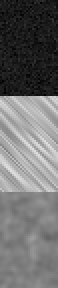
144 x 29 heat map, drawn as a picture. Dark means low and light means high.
It is made of 3 by 1 panels. Panel 1,1: very low, fine-grained, faint in contrast. Panel 2,1: high, slanting down to the right. Panel 3,1: middling, blotchy, faint in contrast.
